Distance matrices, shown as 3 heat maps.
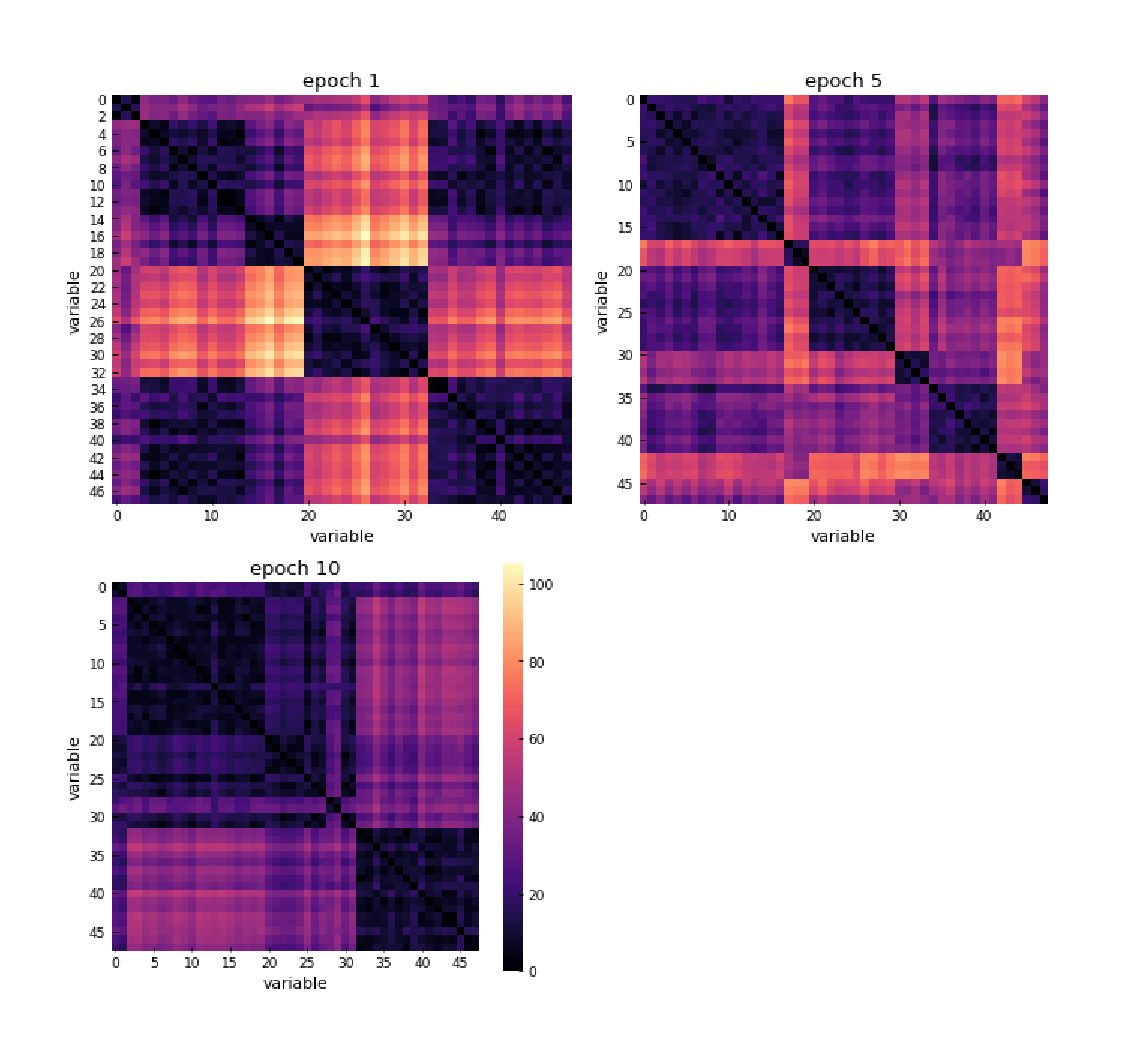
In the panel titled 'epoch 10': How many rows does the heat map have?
48
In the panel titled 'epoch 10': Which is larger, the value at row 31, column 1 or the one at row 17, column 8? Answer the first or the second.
the first
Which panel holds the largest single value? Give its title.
epoch 1
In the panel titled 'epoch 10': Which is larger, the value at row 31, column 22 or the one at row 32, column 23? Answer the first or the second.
the second
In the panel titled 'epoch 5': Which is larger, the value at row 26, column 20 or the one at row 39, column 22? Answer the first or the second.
the second
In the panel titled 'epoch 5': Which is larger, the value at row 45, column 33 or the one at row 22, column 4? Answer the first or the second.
the first
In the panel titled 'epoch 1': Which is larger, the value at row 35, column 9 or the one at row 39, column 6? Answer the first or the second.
the first
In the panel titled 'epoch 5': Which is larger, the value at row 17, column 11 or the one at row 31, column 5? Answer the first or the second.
the first
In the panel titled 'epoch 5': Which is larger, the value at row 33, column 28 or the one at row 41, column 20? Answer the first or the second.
the first
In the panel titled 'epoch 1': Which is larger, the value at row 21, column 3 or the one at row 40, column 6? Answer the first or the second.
the first
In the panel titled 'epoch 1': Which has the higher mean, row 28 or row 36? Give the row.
28
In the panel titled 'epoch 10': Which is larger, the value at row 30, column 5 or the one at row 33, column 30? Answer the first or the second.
the second
